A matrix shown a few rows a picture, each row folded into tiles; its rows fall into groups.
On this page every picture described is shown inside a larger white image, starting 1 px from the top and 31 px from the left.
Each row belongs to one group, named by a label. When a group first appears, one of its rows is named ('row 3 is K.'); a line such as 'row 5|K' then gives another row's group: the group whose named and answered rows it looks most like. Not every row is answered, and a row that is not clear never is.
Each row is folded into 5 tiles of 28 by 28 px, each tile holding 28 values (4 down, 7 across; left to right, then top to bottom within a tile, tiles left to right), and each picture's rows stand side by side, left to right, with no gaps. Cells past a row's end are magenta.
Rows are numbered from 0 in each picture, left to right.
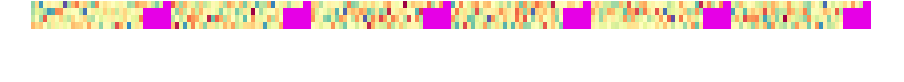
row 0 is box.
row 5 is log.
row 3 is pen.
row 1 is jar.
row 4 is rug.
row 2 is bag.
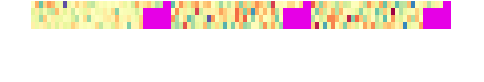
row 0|box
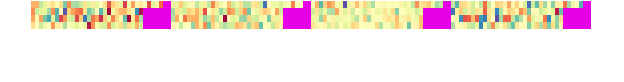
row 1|log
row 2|box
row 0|bag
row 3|log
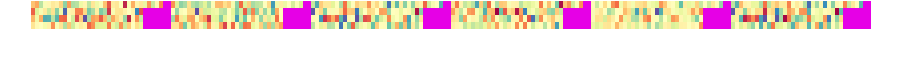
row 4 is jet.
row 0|bag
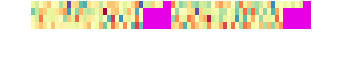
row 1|jar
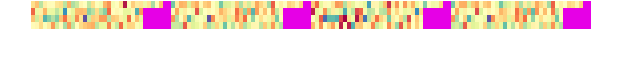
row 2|bag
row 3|pen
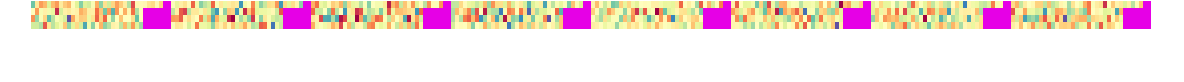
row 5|rug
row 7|bag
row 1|jet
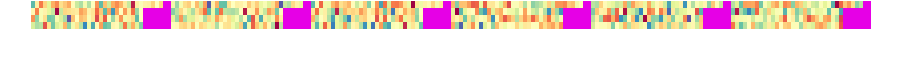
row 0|pen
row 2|pen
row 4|log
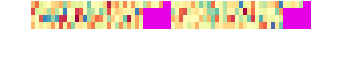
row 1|jet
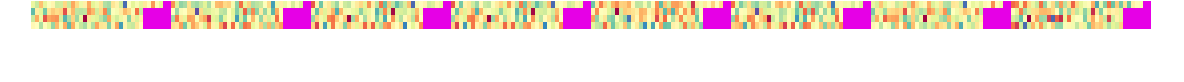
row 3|jar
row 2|jar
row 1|jar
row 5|jar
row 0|log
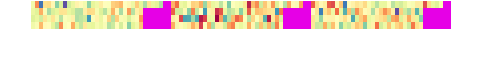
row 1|bag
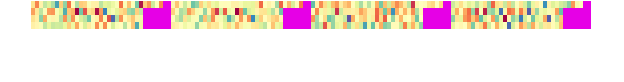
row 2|pen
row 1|rug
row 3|log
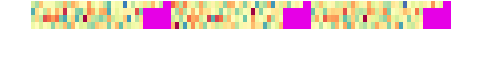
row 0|log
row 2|log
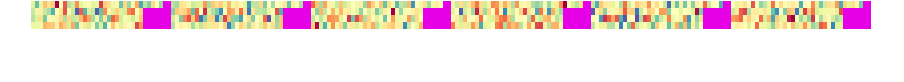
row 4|log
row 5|jet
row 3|box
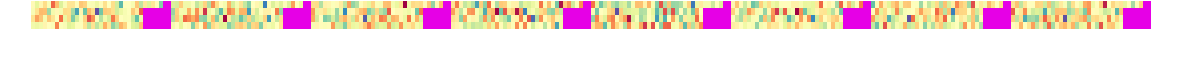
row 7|bag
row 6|pen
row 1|log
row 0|jet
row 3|rug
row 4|jar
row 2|bag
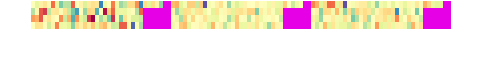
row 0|jet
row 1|box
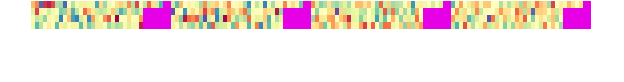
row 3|pen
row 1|log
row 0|box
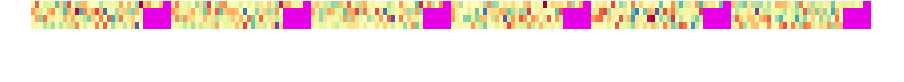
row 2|rug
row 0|rug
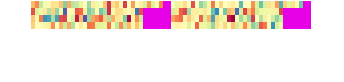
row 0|bag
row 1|jet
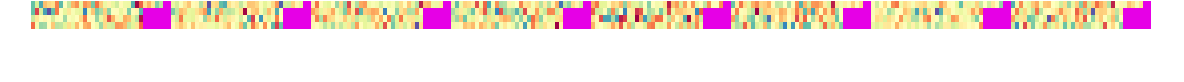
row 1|jet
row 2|rug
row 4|bag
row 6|jet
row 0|box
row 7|pen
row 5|pen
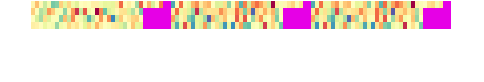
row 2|pen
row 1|pen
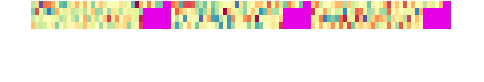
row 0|box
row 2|bag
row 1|box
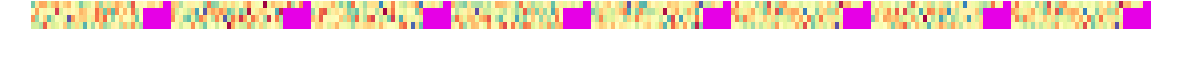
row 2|jet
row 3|jar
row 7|rug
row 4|jet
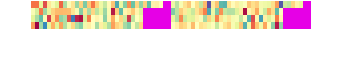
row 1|jet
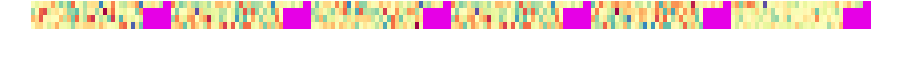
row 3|jar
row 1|jar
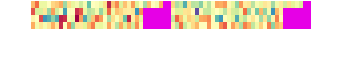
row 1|jar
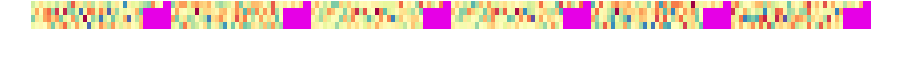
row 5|bag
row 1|pen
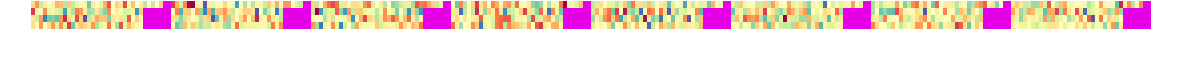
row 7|rug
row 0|bag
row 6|box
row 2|box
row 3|box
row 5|log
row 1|box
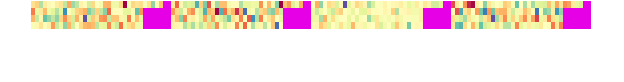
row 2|box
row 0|bag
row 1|rug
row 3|box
